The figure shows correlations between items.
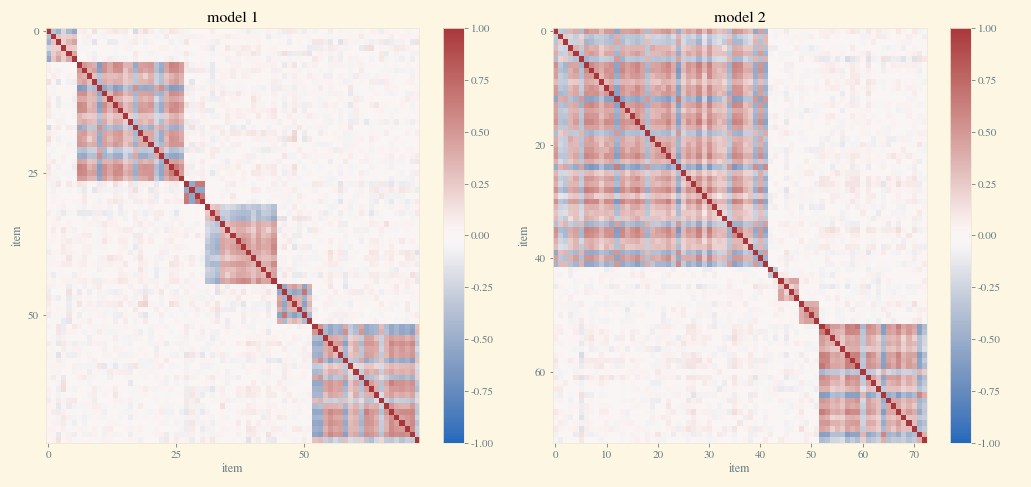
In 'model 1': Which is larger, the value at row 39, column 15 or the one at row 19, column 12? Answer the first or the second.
the second
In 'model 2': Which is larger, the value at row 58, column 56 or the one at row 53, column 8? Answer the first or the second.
the first
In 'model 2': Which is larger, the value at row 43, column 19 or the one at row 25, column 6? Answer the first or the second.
the second
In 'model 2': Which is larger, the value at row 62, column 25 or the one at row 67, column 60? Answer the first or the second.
the first
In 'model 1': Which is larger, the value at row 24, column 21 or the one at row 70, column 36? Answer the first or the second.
the second
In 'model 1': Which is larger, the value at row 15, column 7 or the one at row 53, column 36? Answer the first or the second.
the first
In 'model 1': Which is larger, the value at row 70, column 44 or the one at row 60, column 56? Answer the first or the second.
the second
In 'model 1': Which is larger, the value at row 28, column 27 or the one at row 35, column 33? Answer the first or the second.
the second
